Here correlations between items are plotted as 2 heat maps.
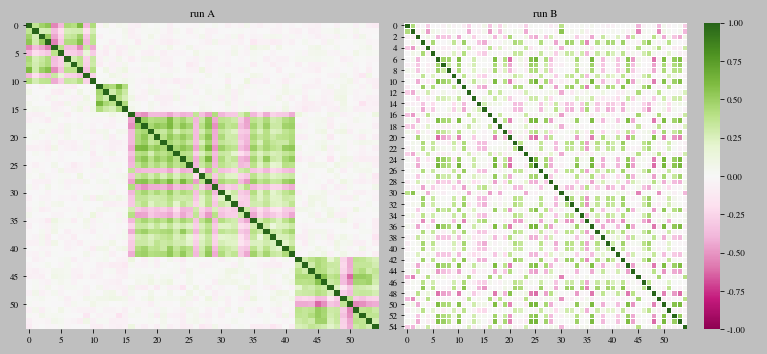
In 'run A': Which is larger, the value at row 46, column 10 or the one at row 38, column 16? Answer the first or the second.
the first
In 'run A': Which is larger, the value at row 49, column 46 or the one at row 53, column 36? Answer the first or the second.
the second
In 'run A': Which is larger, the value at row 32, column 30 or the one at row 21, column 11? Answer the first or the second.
the first
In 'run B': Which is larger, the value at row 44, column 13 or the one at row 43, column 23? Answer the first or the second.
the second
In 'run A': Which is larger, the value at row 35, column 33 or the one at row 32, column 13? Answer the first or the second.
the second
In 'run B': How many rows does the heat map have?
55
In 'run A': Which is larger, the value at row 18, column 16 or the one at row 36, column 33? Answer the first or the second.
the second
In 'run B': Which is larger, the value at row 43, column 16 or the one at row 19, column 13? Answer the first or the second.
the second
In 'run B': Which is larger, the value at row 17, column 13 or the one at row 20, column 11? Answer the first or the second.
the first
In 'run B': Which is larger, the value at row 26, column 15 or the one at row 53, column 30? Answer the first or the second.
the second
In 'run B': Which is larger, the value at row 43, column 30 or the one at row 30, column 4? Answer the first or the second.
the first
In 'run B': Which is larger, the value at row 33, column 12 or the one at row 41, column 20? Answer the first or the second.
the second
